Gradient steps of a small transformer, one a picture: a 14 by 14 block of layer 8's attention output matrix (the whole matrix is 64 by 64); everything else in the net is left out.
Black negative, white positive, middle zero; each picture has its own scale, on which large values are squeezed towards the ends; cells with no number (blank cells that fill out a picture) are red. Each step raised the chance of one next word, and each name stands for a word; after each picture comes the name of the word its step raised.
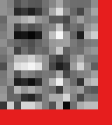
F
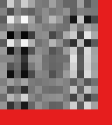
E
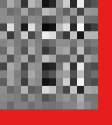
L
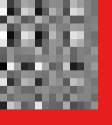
F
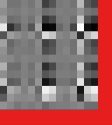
L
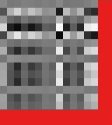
L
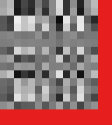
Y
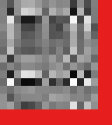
Y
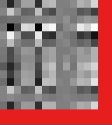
L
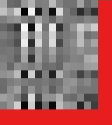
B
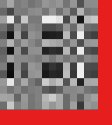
E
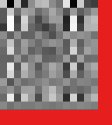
Y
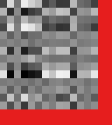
E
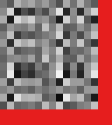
E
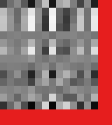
Y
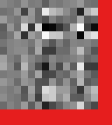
L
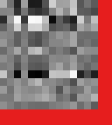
Y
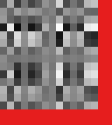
L
